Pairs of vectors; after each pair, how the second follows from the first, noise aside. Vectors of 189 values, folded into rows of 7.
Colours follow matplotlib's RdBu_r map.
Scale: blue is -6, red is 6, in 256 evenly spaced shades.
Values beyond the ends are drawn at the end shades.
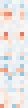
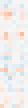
shrunk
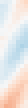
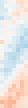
copied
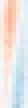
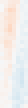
shrunk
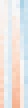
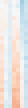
copied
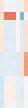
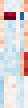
scaled up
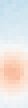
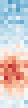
scaled up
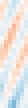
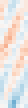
copied
